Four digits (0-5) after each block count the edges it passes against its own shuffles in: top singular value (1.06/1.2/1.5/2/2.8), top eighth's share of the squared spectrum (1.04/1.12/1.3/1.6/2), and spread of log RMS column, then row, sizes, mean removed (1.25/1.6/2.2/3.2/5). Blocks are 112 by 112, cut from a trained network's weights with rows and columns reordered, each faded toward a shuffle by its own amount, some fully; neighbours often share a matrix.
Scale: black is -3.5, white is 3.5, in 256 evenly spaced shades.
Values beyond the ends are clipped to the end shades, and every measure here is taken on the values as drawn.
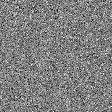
0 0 0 0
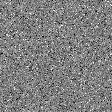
0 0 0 0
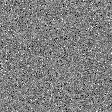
0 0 0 0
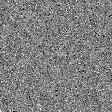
0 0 0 0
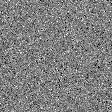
0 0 0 0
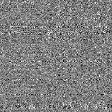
4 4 2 3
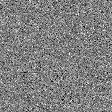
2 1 0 0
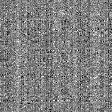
4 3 2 3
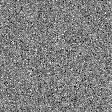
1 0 0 0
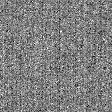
3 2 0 1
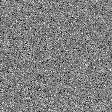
0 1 0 0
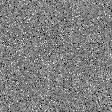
1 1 0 0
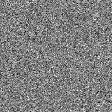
3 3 1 0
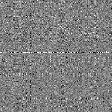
3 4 2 3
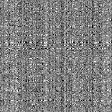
4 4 2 3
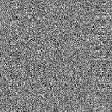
4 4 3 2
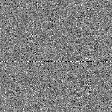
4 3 2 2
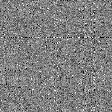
3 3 2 1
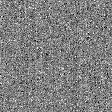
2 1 0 0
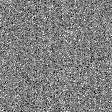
1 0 0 0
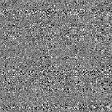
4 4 3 3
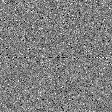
2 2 0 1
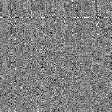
4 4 3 2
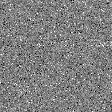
2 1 1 0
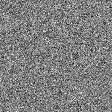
2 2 0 0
